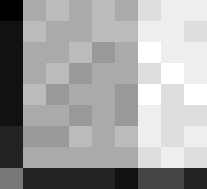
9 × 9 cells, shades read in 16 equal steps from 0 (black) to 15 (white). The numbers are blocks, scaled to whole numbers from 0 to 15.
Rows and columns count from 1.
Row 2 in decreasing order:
14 14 13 11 11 11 10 10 1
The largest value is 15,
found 4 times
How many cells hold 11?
10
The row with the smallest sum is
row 9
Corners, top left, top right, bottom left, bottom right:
0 14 7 2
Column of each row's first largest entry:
8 7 7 8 7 7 7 8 1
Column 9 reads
14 13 14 14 15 13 14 13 2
